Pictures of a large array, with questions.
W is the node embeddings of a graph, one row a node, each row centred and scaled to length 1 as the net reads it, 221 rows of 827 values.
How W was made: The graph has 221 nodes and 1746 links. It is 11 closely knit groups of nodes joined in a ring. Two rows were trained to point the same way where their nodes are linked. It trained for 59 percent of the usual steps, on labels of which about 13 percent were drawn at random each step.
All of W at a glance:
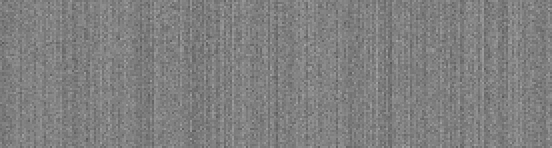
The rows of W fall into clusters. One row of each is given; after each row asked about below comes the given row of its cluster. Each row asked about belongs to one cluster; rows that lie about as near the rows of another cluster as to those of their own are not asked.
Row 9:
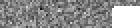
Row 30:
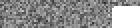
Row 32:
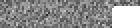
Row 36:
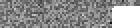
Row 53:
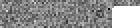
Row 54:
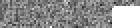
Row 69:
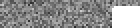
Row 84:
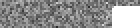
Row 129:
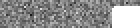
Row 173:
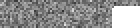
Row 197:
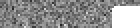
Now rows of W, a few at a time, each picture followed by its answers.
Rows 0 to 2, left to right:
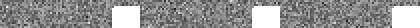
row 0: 53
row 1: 30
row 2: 129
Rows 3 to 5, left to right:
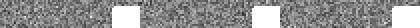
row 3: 32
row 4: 9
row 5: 84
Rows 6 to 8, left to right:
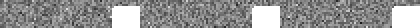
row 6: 69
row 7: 69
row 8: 197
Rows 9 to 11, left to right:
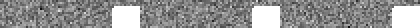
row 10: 9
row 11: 197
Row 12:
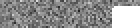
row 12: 30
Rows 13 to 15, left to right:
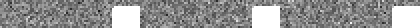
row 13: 32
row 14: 69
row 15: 84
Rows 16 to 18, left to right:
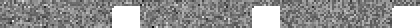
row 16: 9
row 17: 53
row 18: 53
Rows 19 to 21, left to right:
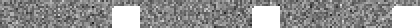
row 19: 129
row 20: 69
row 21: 54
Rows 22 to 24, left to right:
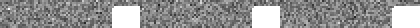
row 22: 32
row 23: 32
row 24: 197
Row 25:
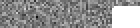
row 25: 30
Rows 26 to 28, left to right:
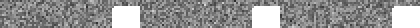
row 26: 30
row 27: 54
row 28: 9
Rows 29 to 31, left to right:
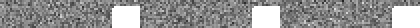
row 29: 197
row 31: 53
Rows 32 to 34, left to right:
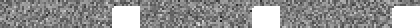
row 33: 129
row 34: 197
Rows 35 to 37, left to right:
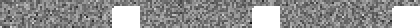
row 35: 32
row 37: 84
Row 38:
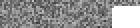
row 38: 69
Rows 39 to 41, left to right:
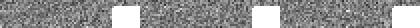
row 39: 54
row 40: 129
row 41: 53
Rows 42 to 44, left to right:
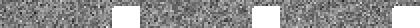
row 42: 53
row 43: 69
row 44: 9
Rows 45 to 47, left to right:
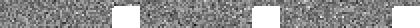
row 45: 197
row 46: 53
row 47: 9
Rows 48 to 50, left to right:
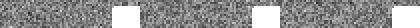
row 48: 30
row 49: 36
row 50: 69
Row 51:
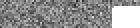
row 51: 30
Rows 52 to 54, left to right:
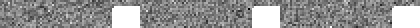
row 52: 9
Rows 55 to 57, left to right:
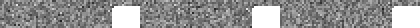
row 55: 9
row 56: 9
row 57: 30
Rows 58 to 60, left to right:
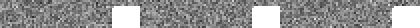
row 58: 36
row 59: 30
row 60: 54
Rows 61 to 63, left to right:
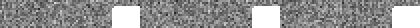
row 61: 54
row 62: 69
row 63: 53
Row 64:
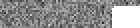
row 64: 53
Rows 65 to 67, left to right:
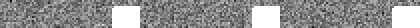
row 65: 36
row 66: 129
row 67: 30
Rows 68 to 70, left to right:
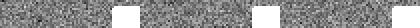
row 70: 54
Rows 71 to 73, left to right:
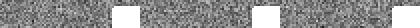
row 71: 53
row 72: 84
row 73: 84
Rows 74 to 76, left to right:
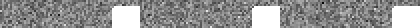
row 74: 54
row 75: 54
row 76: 84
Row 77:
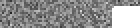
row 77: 84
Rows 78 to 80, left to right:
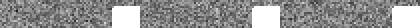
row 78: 84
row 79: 129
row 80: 69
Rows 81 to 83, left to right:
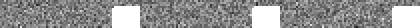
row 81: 197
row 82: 32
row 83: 54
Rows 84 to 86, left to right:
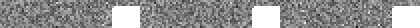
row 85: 84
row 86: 30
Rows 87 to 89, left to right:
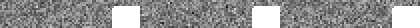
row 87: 54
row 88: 30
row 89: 69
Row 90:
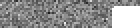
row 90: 173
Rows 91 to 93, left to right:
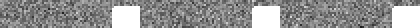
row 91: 129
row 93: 53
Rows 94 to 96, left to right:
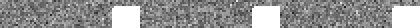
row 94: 54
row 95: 9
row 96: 129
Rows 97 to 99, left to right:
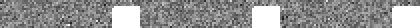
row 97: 36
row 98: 173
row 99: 36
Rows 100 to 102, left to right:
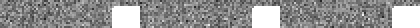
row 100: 129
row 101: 36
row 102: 53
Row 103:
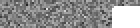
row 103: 84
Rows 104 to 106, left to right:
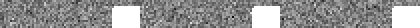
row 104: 36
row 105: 9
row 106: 30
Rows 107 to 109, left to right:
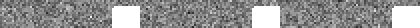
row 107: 69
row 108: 173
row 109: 173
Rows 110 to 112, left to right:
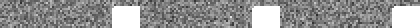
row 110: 129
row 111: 129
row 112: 197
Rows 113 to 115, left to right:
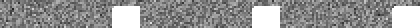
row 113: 36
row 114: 30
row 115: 9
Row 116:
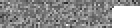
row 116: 36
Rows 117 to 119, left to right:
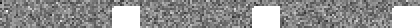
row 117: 84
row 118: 173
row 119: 30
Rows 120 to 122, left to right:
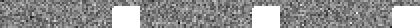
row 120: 30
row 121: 53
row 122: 129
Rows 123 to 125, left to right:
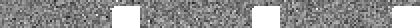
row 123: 197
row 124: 9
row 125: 36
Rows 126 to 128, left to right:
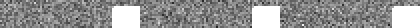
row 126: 36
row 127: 30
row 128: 129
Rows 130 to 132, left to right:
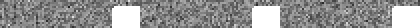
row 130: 9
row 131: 32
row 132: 84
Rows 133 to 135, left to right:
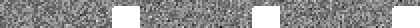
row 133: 69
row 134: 53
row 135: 54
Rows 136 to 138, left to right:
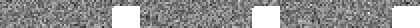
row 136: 36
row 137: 173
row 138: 53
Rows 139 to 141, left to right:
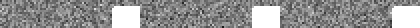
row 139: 84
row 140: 129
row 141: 69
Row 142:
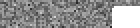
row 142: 9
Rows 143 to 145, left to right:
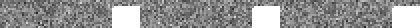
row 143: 69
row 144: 84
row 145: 69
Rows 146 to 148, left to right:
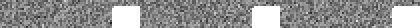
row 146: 54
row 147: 197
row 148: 32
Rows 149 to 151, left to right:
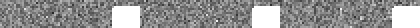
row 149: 84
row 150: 197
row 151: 69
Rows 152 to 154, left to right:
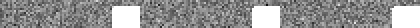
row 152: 54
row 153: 9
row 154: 197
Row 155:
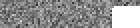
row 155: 53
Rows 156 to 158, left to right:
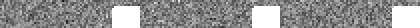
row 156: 9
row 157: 173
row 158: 30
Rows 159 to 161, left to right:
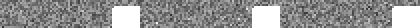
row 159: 173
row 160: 69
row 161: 84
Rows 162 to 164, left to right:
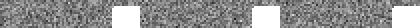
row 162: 30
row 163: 173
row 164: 53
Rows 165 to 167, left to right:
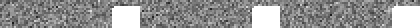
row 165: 173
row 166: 32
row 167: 84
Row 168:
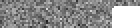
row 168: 30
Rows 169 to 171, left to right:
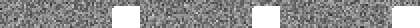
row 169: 36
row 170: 36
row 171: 129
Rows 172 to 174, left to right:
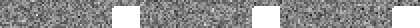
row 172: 173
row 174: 84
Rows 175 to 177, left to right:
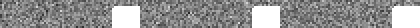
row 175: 54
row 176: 32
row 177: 129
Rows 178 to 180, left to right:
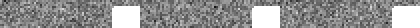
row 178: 53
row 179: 32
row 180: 69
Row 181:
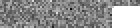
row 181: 53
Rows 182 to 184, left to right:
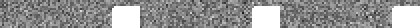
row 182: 197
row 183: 30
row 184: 129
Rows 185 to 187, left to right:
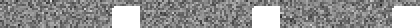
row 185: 197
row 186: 54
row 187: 9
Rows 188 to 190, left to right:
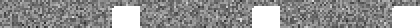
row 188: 173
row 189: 32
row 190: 53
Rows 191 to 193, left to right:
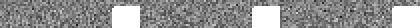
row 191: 197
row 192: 30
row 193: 30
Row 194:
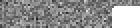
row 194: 9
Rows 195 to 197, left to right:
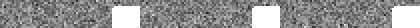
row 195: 69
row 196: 173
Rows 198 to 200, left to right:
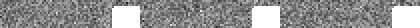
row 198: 53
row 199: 54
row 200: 129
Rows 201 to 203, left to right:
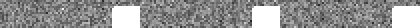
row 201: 36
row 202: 84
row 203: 173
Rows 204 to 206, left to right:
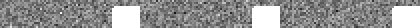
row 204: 173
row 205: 36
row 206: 54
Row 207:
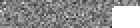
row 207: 173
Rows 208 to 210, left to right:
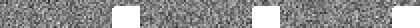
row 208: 197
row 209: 30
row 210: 36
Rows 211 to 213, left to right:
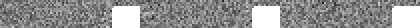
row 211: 53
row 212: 32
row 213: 84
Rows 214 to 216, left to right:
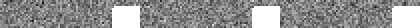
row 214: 53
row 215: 173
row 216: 30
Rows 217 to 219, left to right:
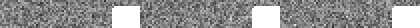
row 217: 173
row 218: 54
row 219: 53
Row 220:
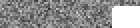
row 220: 129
